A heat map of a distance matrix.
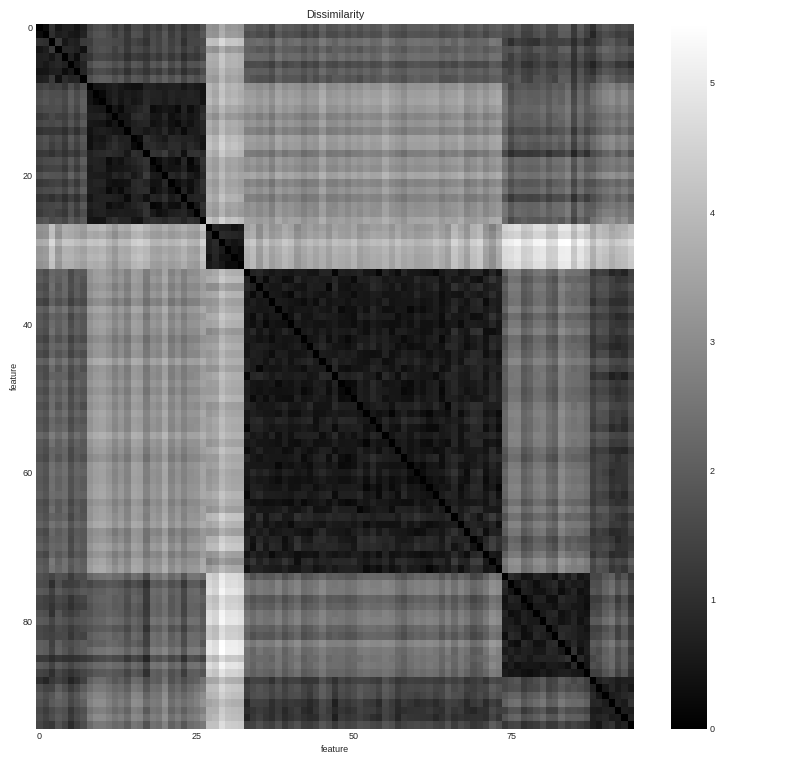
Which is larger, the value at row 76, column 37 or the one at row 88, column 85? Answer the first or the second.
the first
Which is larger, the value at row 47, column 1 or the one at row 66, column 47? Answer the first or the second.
the first
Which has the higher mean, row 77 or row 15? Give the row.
15
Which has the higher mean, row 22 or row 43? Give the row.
22
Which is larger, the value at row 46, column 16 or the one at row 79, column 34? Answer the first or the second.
the first
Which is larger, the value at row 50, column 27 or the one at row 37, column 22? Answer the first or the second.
the first
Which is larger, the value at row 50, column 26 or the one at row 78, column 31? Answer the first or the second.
the second
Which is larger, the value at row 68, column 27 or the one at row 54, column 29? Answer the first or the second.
the second
